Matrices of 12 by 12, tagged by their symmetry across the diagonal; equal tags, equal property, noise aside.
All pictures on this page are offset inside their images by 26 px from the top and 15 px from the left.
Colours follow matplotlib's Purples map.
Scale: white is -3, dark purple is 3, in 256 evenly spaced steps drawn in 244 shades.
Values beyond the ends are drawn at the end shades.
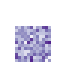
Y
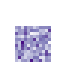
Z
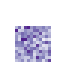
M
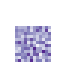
Z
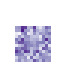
Z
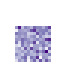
Z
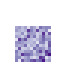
Y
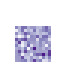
M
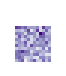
M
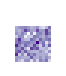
M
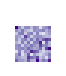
Y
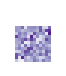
Z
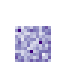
Y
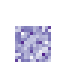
Y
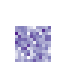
M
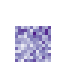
M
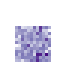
M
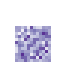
Y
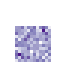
Y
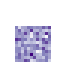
M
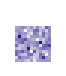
Z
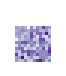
Y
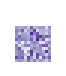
Z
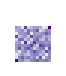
Y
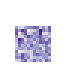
Z
